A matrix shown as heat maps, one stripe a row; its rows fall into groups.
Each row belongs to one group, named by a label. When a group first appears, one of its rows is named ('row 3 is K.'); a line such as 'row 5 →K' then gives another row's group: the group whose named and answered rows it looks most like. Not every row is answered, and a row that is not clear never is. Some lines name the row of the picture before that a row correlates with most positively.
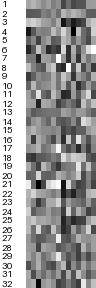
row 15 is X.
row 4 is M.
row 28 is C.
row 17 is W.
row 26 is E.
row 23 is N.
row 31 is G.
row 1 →X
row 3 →X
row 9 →M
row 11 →E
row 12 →C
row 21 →N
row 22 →X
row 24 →G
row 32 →C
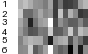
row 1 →X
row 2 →G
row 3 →N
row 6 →W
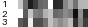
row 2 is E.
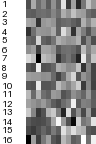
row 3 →C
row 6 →C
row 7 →C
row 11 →E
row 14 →M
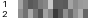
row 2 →E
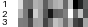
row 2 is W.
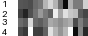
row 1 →M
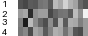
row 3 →G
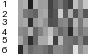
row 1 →C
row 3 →C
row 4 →W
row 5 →N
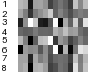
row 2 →N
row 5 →N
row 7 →C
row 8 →C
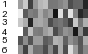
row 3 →C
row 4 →E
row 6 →G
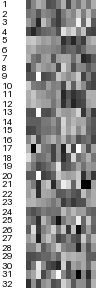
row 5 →X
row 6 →X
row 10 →G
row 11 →X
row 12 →X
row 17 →G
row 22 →C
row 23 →X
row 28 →W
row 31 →W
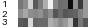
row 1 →W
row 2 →X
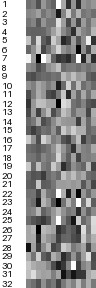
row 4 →M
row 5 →E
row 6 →W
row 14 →W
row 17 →M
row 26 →C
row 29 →E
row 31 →X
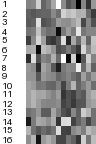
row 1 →W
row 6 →C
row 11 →X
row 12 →X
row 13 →E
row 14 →M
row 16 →C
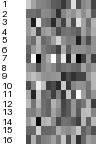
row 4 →C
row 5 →W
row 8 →C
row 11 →G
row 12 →E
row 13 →E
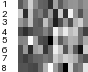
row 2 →G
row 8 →M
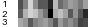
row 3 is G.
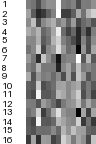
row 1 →N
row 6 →W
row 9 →G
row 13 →W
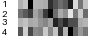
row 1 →C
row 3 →X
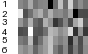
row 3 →E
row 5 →W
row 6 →W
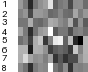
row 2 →C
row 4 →N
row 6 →C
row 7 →X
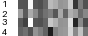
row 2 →G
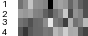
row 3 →M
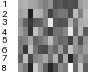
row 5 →W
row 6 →G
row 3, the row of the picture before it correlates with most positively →3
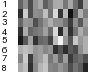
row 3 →W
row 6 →X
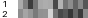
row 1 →N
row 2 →W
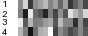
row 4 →N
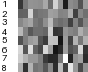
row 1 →M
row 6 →E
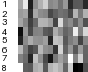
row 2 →C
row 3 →N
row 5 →M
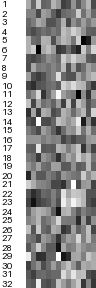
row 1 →E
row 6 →C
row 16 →X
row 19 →E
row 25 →W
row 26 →E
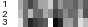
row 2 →E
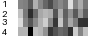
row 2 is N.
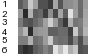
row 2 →G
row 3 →M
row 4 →C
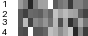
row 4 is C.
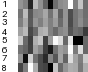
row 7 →G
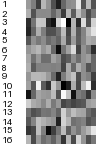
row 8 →G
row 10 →E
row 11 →M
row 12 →X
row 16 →G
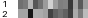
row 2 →C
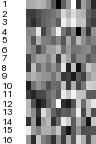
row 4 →W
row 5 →G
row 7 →M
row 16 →G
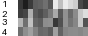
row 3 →E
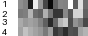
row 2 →E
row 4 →X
